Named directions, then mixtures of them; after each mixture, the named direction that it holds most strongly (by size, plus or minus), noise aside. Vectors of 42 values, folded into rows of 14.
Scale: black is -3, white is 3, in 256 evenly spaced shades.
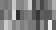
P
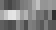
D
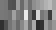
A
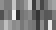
P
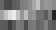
D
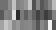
P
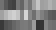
D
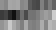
D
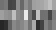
A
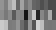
A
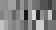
A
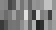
A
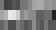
D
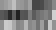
D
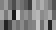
P
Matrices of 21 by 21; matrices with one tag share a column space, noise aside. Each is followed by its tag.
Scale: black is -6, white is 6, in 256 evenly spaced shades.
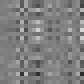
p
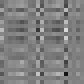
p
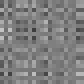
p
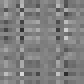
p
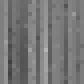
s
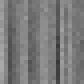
s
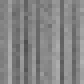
s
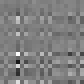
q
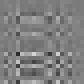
q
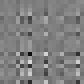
q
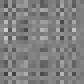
p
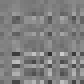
q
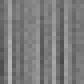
s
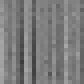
s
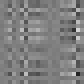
p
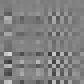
q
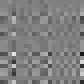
q
